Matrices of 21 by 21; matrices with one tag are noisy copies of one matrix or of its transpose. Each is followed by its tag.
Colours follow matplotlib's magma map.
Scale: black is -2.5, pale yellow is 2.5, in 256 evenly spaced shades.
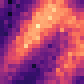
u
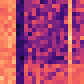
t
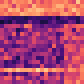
t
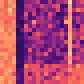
t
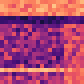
t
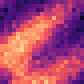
u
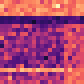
t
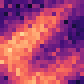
u
